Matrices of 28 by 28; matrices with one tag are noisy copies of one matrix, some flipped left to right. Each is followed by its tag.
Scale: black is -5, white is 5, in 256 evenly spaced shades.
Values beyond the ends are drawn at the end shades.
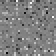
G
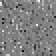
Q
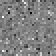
G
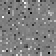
G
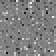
G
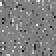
Q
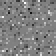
G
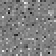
G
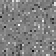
Q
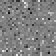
G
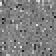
Q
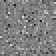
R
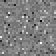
R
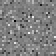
R
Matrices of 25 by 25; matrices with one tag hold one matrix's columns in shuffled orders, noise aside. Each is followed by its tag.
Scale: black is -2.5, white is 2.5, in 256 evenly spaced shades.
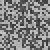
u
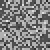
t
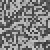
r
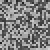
u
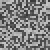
t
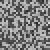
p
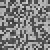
p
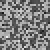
u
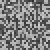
u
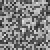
p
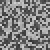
p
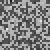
p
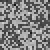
u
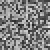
u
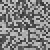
t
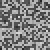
t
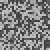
u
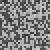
u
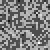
u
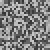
p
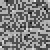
t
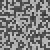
r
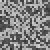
p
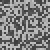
p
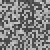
u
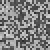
u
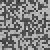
u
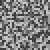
r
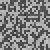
r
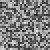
t
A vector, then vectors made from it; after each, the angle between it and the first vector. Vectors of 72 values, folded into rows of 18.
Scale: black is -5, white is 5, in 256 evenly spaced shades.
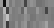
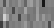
partly aligned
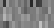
partly aligned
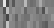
nearly opposite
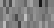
partly aligned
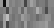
nearly parallel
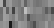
partly aligned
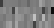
orthogonal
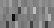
orthogonal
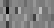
partly aligned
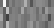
nearly opposite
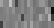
orthogonal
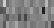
partly opposed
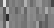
nearly opposite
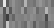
nearly opposite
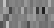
partly opposed
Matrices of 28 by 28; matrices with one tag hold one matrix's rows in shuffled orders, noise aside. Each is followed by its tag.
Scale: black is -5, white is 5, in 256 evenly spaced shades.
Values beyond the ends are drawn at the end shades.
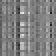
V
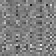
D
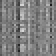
V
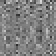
D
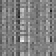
V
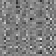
D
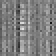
V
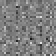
D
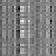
V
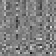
D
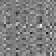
D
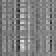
V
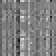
V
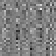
D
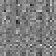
D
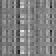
V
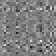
D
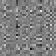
D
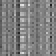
V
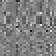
D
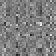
D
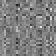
D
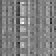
V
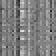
V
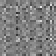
D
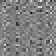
D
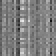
V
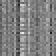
V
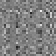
D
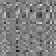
D
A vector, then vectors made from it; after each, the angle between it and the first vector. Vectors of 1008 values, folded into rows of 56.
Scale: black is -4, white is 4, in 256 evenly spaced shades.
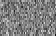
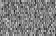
nearly parallel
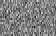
orthogonal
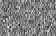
partly aligned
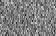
partly opposed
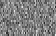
nearly opposite
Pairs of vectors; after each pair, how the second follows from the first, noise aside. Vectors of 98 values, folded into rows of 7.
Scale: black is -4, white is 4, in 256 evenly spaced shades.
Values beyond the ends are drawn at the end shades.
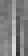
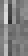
wrapped around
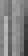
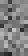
shuffled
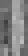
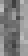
wrapped around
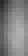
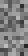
shuffled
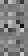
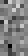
shuffled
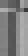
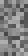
shuffled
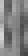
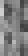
wrapped around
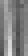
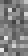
shuffled
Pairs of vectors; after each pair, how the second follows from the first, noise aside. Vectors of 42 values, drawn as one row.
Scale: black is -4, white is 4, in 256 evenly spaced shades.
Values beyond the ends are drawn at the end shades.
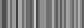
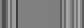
partly zeroed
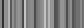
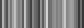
shuffled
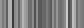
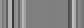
partly zeroed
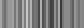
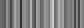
shuffled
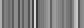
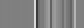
partly zeroed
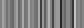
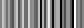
scaled up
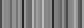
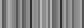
reversed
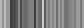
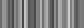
shuffled
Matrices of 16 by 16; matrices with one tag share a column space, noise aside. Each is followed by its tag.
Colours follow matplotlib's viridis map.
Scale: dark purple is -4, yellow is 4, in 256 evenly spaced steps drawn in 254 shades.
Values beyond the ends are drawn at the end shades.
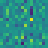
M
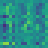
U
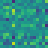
M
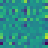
M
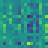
U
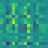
U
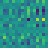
M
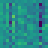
U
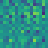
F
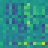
U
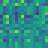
F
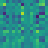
F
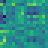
F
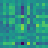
U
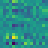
M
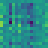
U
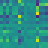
F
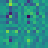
F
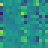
F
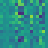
F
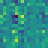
F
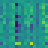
U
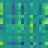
U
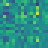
F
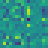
M
